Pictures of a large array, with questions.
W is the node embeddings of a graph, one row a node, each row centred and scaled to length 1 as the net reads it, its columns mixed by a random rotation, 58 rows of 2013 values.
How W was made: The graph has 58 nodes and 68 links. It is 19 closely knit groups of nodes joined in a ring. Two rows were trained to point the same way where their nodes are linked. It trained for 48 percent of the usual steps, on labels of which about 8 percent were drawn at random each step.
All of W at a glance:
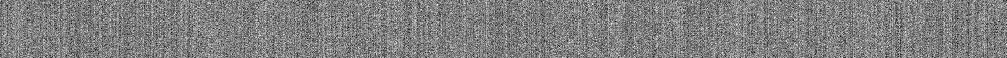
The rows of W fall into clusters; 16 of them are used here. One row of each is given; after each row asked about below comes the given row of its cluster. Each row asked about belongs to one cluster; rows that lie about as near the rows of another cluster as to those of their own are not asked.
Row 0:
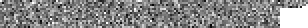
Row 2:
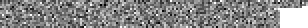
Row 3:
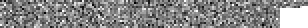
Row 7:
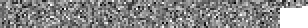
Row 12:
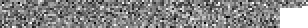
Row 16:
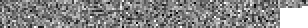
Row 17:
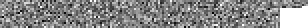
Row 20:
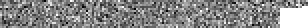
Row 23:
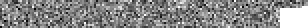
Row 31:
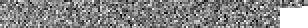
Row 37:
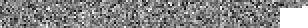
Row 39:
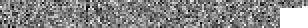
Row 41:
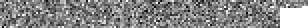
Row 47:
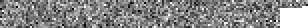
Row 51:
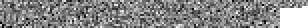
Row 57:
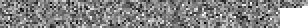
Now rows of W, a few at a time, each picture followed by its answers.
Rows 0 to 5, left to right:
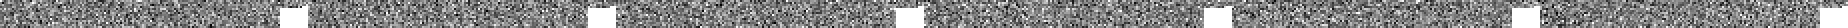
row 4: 7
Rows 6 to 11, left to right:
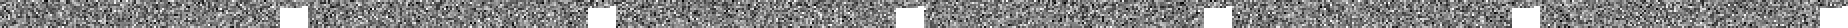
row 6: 41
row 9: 2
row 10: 41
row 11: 0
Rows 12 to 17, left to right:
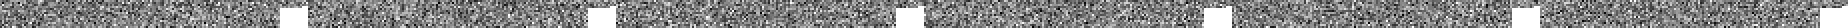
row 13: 47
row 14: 39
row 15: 20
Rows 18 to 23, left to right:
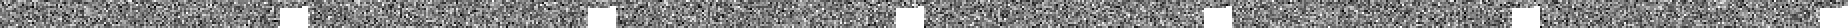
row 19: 3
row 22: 37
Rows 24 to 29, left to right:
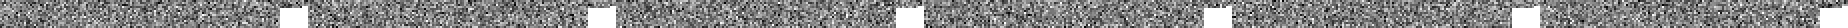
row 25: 0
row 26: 16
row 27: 51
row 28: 17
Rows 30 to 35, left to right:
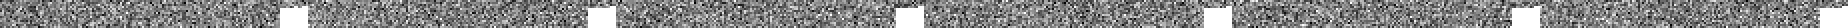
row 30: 16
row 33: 2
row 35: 31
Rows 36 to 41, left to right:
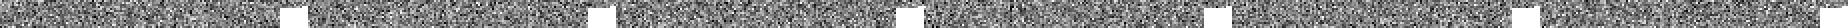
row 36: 12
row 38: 7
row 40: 57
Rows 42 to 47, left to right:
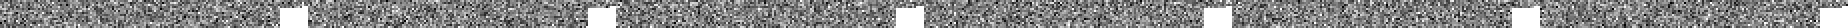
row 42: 39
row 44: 3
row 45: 12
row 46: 37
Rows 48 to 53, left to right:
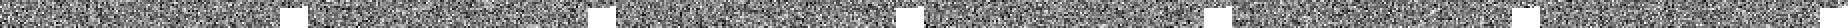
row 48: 39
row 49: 23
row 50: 47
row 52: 20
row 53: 23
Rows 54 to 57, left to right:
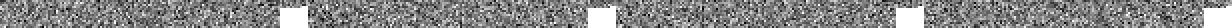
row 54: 31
